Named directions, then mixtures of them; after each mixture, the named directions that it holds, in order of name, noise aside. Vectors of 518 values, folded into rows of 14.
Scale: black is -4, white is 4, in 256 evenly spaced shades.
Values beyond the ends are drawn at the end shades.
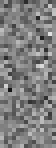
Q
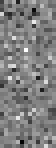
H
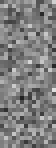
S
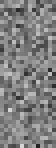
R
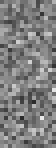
Q, S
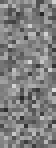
S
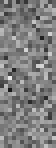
H, Q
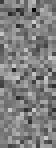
H, R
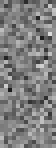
Q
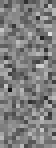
Q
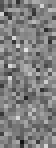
H, R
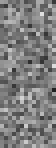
S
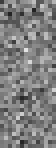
H, S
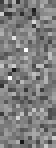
H, Q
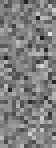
Q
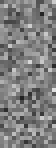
S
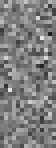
Q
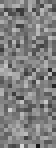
R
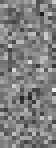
S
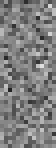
Q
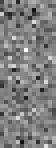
H
